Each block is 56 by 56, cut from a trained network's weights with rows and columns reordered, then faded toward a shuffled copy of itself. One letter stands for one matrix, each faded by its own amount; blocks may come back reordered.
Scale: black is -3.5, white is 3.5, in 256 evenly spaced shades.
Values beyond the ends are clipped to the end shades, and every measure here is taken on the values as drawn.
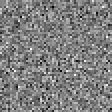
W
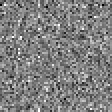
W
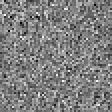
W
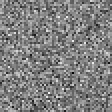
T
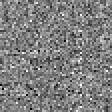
W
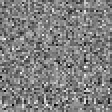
W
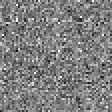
W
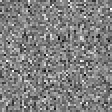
W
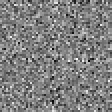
W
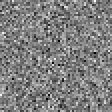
W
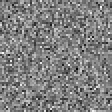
T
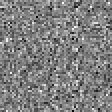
W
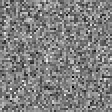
T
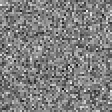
T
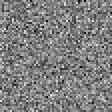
T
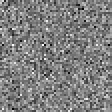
W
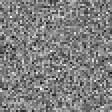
T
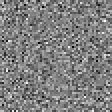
W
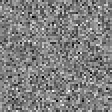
W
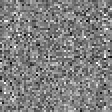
W
